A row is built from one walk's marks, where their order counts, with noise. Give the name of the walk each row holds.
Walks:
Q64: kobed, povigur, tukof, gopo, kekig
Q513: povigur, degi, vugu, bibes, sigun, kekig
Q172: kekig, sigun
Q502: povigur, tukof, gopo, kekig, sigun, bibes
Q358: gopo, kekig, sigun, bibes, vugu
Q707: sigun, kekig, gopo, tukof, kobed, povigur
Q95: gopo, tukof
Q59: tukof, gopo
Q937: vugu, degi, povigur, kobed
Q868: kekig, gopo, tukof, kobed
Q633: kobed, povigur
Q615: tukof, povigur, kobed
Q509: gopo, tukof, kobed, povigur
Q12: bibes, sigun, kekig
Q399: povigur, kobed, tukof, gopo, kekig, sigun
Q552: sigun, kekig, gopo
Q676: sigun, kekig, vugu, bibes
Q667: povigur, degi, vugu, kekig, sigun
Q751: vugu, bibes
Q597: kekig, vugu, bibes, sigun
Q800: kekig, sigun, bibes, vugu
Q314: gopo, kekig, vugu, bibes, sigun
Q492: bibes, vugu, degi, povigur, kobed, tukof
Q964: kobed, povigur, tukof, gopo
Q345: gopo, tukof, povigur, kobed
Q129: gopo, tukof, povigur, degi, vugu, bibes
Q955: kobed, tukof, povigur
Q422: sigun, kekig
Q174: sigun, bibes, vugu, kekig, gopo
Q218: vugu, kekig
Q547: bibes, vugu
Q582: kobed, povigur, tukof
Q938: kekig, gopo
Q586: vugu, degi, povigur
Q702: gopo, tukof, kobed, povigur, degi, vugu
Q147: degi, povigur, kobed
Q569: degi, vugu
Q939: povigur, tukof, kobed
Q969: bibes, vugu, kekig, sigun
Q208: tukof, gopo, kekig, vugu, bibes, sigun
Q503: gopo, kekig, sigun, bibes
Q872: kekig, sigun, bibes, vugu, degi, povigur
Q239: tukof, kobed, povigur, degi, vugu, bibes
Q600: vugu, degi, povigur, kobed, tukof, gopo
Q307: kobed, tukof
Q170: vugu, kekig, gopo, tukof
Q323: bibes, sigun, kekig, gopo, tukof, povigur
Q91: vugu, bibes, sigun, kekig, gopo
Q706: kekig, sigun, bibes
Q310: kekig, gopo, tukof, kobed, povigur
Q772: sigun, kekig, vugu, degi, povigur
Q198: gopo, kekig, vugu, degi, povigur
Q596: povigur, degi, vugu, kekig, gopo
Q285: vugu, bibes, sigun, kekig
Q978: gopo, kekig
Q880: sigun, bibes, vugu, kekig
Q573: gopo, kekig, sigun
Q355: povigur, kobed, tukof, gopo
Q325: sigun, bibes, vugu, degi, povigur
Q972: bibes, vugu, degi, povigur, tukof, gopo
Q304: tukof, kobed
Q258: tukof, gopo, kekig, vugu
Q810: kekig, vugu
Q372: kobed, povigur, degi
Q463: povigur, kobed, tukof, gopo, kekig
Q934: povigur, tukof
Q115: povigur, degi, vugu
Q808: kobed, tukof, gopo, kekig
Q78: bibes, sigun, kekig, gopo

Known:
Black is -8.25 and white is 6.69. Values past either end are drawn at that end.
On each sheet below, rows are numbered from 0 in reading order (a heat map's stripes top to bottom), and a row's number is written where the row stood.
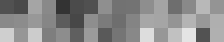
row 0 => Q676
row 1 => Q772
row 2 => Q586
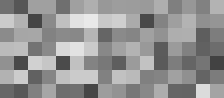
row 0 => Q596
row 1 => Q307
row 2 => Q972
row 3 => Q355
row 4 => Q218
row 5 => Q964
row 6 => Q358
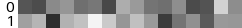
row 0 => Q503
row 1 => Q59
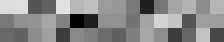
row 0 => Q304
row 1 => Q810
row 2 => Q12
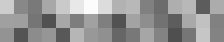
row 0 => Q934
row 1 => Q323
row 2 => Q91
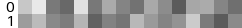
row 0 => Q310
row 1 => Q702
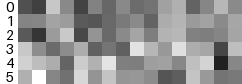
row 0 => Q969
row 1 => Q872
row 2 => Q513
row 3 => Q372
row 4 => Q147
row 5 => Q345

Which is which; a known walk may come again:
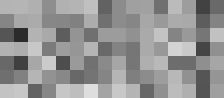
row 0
Q600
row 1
Q972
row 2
Q667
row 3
Q937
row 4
Q513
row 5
Q129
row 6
Q582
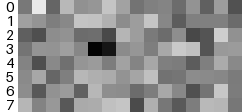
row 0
Q938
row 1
Q463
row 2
Q503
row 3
Q810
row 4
Q502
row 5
Q64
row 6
Q91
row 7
Q170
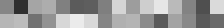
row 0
Q115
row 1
Q355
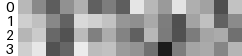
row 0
Q372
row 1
Q939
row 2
Q707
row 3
Q304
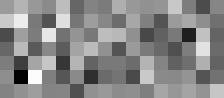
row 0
Q702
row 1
Q310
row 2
Q978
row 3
Q552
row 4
Q285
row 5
Q751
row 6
Q198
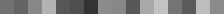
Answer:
Q800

